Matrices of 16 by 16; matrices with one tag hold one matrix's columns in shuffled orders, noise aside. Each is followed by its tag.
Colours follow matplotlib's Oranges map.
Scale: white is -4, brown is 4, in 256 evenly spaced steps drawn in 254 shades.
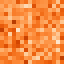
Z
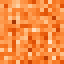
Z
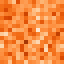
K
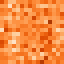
Z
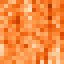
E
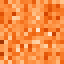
K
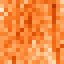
E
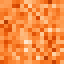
Z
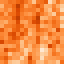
E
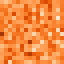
K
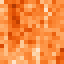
E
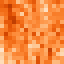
E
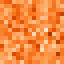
K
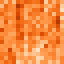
E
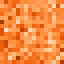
Z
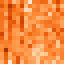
E
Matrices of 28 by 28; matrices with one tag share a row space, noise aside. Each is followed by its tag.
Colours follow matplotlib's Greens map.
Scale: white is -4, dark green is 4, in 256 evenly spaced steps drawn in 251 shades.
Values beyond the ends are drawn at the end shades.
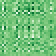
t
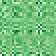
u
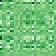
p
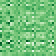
p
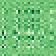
t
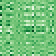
p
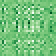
t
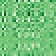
t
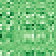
p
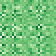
u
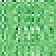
t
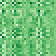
u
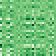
p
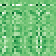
u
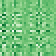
u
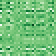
p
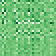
t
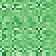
u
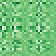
u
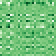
p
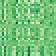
t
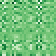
u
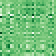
p
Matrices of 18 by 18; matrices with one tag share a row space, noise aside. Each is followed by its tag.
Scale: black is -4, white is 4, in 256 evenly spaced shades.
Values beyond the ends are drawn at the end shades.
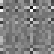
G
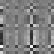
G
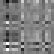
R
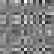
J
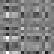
R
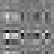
R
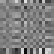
J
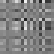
J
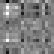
R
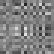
J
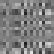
J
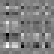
R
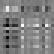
R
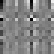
G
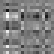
R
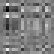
R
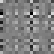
G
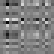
R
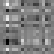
R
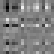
R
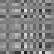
J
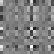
G
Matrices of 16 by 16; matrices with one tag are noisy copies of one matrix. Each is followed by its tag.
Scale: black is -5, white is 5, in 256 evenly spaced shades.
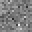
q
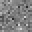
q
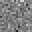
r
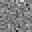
r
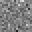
r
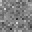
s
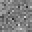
q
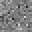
q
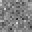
s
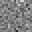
r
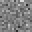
r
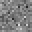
q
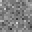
s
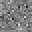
q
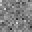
s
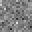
s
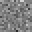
r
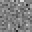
r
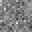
s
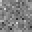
s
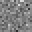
r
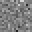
r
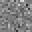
r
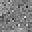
q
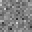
s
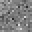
q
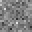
s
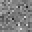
q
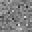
q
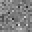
q
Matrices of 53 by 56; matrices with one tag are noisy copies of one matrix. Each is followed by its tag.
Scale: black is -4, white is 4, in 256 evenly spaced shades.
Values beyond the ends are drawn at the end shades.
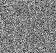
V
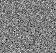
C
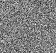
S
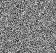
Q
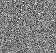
Q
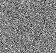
C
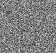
C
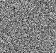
S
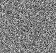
C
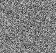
C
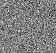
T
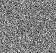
C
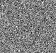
C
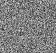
T
